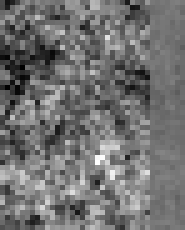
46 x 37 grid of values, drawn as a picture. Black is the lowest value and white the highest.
The right part is calmer, past a seam about 80% of the way across. The halves do not mirror each other. No regular stripes run through it. The top left is the ninth with the lowest average.
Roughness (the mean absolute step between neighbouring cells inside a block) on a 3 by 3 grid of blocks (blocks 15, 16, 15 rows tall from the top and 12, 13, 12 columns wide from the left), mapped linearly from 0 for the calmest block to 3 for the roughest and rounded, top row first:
220 | 320 | 230
